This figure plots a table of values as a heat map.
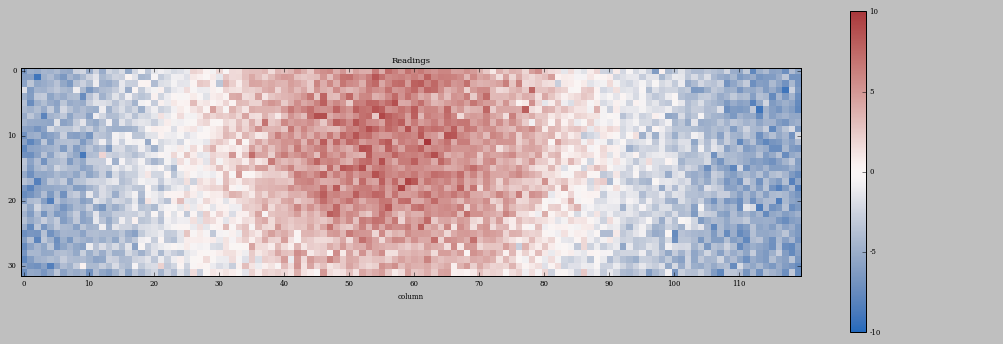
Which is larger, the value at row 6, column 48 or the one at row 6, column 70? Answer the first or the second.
the first
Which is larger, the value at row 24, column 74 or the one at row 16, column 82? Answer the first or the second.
the first
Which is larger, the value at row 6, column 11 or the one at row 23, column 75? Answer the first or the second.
the second
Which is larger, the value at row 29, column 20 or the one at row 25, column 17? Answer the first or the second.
the first
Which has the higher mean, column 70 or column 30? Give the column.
70
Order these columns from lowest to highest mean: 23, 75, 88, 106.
106, 23, 88, 75
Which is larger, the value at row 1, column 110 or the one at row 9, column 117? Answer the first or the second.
the second
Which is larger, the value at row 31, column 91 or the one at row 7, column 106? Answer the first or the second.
the first
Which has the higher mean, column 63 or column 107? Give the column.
63
